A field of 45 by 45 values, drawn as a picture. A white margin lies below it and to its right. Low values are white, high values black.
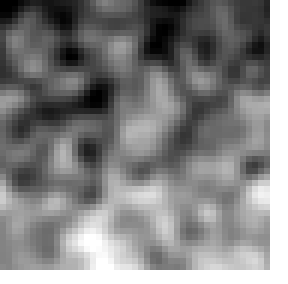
The ninth with the lowest average is the bottom middle. There are no lone odd cells. There is an overall slope up to the top. The field is mottled with small blotches.
